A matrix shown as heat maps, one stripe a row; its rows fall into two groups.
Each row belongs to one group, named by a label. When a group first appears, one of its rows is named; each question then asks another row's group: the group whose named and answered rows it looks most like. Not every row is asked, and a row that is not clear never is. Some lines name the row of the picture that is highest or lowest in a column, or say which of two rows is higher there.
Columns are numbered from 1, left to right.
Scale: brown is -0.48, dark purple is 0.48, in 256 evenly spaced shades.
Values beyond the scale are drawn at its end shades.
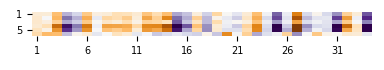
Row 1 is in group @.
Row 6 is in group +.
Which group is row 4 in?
@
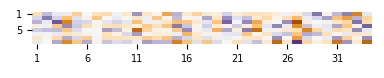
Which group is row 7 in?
@
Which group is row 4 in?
@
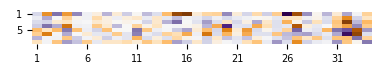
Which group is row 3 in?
+
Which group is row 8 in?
@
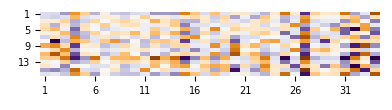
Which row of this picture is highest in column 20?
15
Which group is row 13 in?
@
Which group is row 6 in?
@
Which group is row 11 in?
+
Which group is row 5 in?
+
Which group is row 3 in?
@
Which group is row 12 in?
@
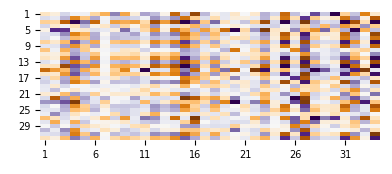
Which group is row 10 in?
+
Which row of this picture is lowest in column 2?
22
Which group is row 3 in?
@
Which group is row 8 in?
@
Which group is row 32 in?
@
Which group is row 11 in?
@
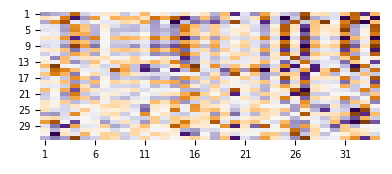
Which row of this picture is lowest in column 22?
15
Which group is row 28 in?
+
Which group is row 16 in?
+
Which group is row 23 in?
@
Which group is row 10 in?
@
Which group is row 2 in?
@
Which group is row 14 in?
+
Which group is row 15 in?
+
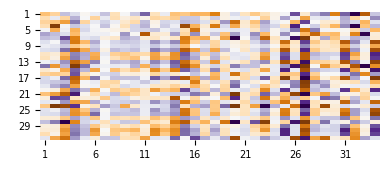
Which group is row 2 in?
@
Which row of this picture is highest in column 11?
1
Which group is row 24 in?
+
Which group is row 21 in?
+
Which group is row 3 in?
+
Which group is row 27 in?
@
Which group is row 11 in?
@
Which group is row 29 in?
@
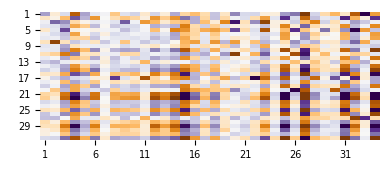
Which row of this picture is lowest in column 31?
32
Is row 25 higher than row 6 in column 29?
Yes
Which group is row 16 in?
@
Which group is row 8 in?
+
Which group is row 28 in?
@
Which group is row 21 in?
@
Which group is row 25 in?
@
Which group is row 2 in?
@
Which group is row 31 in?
@
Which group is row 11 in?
+
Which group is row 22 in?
@
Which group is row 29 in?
@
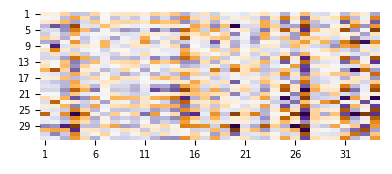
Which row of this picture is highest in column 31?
22
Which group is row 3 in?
@
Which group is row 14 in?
+
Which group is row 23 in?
+
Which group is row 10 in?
+
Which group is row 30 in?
+
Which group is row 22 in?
@
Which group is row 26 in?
+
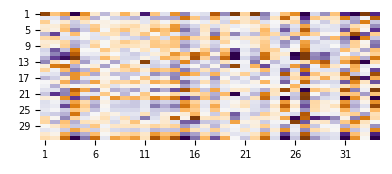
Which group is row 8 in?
@
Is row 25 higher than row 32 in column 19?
Yes
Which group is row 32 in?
@
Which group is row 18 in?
@
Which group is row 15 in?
@
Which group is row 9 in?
@
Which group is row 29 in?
@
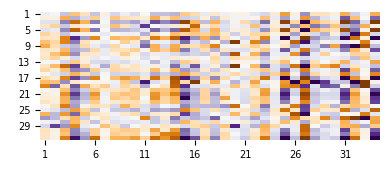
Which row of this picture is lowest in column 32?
27
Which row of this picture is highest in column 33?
27
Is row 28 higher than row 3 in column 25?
Yes
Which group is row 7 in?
@
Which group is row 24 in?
+
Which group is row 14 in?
+
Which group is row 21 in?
@
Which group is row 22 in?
@
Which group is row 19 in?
+
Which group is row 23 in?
@
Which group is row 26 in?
+
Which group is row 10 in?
@
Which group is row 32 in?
@
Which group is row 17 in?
@
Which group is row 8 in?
+
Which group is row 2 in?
@
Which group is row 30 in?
@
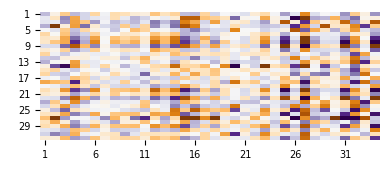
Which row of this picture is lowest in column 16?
27
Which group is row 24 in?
+
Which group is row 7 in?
@
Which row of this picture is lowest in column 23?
14
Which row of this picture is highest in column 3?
14
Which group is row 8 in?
@
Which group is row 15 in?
+
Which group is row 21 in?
@
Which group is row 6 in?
@
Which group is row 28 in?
+
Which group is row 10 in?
@
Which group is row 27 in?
+
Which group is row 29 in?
@
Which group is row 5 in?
+
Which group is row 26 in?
@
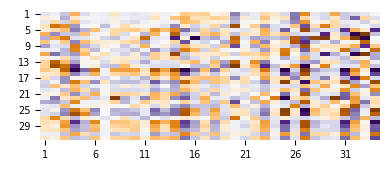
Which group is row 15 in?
@
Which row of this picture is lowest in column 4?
26
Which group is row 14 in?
+
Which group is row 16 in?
@
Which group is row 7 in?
+
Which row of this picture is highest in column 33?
7
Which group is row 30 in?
@
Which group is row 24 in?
+
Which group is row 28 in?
@
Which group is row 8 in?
+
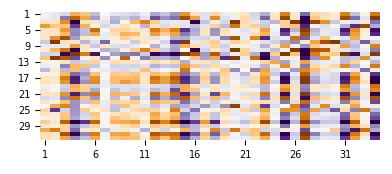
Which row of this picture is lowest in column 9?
12
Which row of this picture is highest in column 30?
25
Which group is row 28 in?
@
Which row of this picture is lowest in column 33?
4
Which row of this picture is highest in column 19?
12
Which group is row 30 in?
+
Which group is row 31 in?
@
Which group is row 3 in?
+
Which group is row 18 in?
@
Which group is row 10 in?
+
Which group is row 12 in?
+
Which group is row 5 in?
@
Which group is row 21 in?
@
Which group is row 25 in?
+
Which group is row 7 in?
+
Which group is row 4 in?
+
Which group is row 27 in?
@
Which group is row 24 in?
+
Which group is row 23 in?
@
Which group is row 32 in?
@
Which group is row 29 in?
@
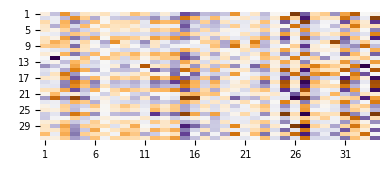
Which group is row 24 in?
@
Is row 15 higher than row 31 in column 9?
Yes
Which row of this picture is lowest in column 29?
16
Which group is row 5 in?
@
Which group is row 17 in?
@
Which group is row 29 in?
+
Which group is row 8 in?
+
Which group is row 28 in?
@
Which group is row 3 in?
@
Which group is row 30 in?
@
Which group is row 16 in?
+
